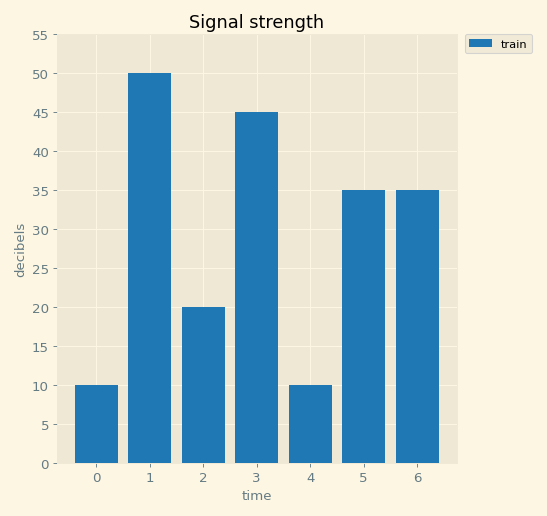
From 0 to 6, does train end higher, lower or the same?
higher
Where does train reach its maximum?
1
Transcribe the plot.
Title: Signal strength
x-axis: time, ticks 0 1 2 3 4 5 6
y-axis: decibels, ticks 0 5 10 15 20 25 30 35 40 45 50 55
Legend: train
Values:
train: 10 50 20 45 10 35 35
